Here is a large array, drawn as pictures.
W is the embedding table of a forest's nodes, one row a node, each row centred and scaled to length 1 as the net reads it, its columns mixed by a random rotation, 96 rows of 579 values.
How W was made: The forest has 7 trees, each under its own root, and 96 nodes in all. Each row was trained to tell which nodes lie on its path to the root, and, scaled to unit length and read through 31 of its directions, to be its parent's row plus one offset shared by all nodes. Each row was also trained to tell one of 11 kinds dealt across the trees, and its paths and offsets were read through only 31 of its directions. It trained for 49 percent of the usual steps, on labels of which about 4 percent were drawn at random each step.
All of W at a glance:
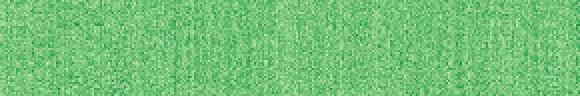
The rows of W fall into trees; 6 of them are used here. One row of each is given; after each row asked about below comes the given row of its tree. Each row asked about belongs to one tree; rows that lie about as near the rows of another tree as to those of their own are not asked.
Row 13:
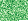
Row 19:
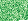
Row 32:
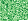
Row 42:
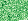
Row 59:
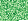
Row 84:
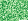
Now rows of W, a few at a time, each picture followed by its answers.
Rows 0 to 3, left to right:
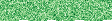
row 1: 32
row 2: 84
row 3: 59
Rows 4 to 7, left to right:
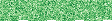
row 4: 59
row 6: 42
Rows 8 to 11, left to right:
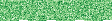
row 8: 13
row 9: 59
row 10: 32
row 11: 42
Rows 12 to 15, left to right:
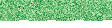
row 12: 42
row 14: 19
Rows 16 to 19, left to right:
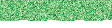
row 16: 19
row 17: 32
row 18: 42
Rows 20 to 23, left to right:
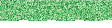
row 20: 59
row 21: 13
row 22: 32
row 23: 19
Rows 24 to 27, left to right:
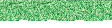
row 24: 32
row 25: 32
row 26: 59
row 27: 84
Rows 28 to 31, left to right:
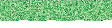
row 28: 13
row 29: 59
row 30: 19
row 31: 59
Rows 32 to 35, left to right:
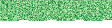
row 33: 59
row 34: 84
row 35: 84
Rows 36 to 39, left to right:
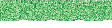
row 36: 32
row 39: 13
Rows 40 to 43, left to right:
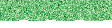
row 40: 42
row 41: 13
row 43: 42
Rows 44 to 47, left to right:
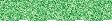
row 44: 42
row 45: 42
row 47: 42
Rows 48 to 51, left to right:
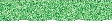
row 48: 19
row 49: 13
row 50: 32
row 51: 59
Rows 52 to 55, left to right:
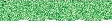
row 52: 42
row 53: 13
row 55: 42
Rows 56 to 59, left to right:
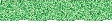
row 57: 42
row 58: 59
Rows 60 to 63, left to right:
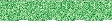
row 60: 42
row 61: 13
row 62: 13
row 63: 13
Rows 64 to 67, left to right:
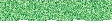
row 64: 13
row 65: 59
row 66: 13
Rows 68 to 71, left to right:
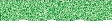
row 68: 19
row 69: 32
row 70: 59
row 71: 42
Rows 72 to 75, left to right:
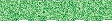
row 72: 13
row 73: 59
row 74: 42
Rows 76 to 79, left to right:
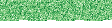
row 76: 13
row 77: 59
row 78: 42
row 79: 59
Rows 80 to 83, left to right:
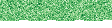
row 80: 42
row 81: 32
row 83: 59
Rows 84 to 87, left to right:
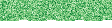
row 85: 84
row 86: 13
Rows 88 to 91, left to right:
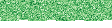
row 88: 32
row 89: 32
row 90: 19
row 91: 32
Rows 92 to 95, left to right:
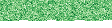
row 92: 32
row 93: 32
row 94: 84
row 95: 32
